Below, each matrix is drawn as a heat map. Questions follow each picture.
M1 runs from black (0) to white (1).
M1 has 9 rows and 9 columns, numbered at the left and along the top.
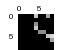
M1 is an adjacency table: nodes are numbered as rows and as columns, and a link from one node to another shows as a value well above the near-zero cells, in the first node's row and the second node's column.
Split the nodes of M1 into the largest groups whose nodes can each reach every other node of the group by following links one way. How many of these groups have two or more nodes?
0
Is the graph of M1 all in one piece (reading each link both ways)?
no
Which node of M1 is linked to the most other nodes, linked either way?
node 4
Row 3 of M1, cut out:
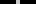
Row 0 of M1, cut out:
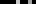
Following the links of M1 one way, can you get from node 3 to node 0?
no
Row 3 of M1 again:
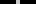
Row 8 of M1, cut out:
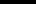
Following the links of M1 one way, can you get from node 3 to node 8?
yes
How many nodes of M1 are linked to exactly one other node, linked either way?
2
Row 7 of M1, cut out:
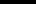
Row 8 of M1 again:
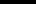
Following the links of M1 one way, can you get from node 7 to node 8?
no
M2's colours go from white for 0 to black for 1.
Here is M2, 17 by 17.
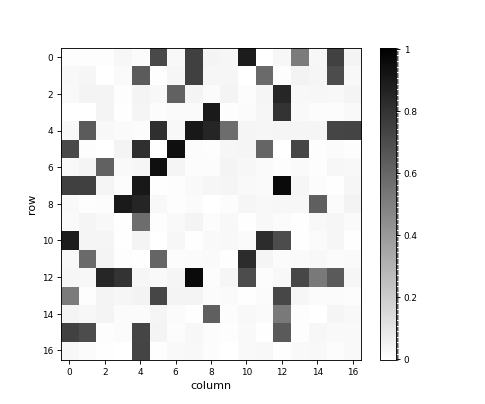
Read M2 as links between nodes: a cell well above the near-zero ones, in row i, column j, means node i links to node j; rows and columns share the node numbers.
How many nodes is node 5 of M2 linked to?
5
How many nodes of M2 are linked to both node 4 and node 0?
3
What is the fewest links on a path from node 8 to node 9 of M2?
2
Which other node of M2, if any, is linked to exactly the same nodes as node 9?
node 16
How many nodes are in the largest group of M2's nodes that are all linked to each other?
3
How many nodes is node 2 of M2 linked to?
2
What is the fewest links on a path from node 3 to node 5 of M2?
3
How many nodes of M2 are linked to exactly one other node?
2
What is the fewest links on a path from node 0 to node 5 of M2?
1
